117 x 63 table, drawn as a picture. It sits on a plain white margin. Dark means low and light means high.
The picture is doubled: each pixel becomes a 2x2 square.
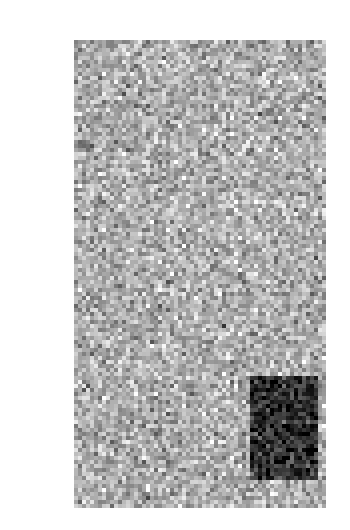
An odd patch, lower than its surroundings, sits in the bottom right. Most values sit high, with a long tail of low ones. No regular stripes run through it. The halves do not mirror each other. The ninth with the lowest average is the bottom right.
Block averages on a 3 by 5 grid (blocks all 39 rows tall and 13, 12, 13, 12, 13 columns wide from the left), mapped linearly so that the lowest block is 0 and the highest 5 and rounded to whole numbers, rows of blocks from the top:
5 5 5 5 5 | 5 5 5 5 5 | 5 5 5 2 0
